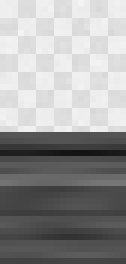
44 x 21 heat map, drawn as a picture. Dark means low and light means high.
The table splits into 2 rows of 1 panel. Panel 1,1: very high, checkered, faint in contrast. Panel 2,1: low, streaked across.
